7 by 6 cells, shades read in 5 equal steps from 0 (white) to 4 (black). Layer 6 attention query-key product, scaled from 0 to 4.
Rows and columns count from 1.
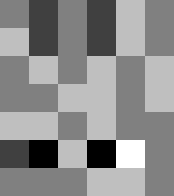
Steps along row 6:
up down up down up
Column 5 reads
1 1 2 2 2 0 1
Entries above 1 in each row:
5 4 3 3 3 4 4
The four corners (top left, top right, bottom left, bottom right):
2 2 2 2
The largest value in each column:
3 4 2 4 2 2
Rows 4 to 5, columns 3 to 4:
1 1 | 2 1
